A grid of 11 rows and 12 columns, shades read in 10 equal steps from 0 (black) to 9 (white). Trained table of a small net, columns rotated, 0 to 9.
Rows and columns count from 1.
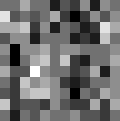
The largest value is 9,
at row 7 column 4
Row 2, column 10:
5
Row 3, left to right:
6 6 7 2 5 1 4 3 1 2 8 6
